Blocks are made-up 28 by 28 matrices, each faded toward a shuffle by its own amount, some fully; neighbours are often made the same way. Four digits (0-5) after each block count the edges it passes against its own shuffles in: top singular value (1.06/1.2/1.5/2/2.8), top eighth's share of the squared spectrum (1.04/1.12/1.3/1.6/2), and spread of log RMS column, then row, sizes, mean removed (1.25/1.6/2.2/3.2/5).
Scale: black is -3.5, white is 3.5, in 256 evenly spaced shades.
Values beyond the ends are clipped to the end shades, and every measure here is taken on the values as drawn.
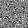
1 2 0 0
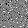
0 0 0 0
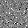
0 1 0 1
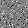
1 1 0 0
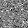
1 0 0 2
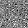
2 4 1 1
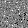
0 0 0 0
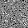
2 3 1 0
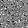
0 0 0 0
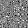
3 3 1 0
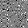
3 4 1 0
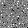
0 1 0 0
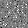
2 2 0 0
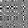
4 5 3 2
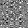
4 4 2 1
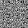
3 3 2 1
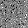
1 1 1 0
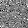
2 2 0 1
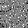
3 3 1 1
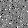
0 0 0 0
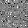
3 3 1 1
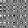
4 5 3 3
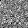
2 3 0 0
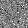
1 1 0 0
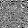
3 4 1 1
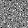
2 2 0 0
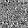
2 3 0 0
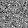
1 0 0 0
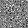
1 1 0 0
